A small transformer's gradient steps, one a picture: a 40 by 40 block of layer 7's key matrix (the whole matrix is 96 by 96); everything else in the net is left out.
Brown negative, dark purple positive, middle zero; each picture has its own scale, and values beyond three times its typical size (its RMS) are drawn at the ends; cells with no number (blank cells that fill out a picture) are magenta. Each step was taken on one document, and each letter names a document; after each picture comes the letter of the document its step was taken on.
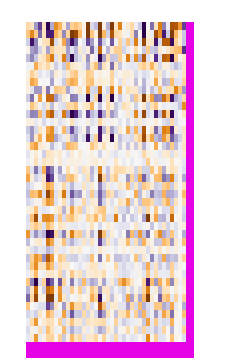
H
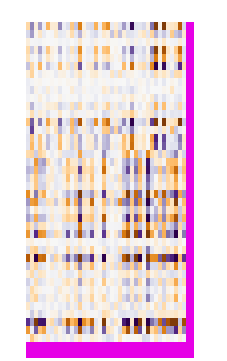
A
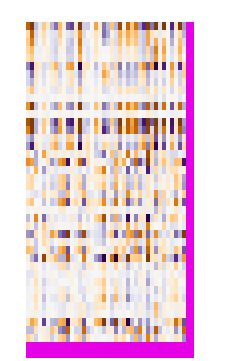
A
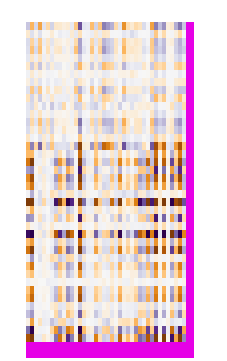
A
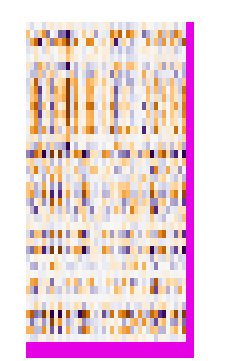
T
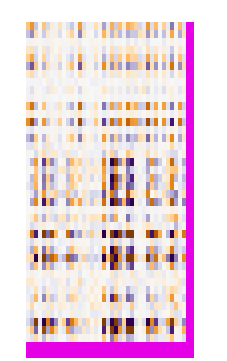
A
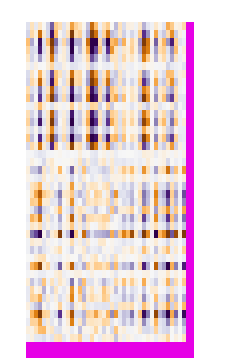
H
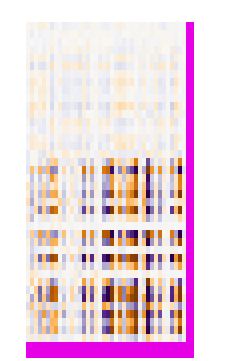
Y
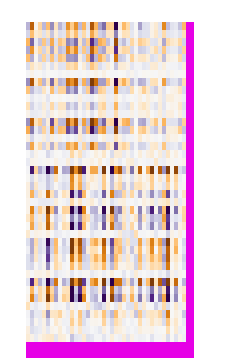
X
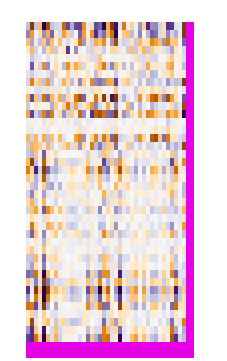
H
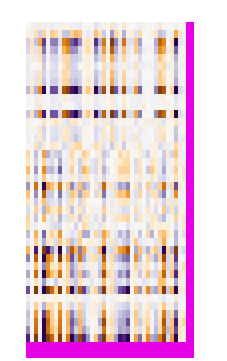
T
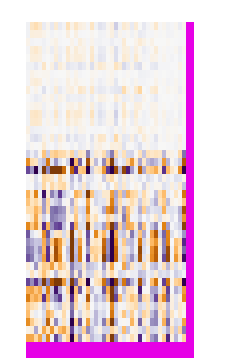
X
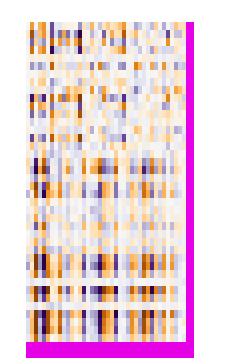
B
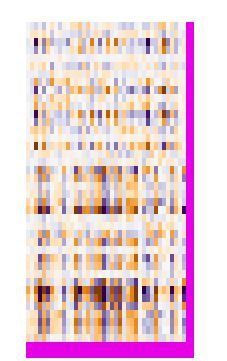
Y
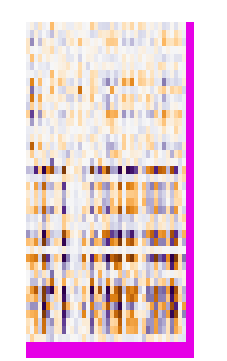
Y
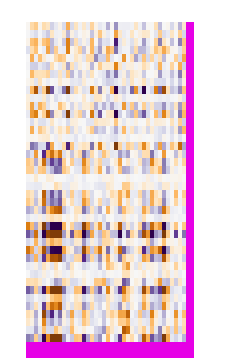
T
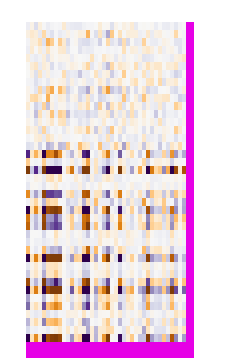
T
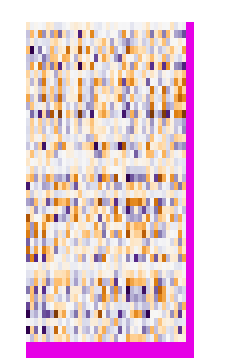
Y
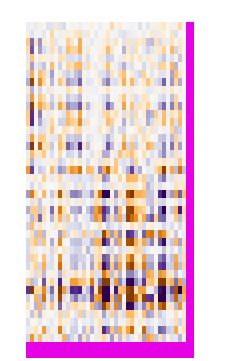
Y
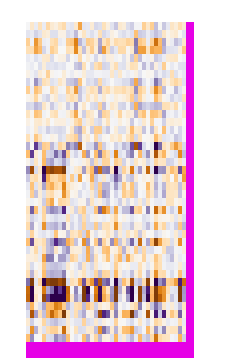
H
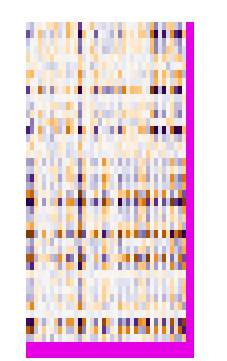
A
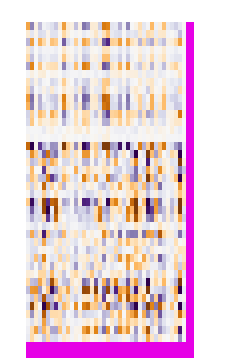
Y
